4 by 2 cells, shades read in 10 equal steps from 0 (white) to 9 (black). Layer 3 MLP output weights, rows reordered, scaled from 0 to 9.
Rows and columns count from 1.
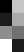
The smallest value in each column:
0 2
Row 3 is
4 5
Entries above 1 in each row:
2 2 2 1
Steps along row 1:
down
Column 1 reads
9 8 4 0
